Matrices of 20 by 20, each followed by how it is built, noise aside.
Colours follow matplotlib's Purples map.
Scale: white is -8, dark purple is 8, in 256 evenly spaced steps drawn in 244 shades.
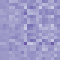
low rank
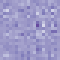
low rank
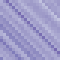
Toeplitz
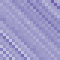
Toeplitz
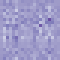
low rank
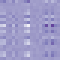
low rank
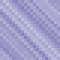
Toeplitz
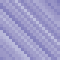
Toeplitz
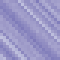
Toeplitz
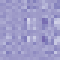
low rank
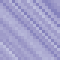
Toeplitz
